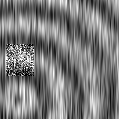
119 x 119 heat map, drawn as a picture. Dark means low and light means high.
Concentric rings centre on the bottom left. Values change most from cell to cell in the middle left. There is no overall slope. In the middle left lies a patch that is rougher than the rest. Neither half mirrors the other. The values follow a bell shape.
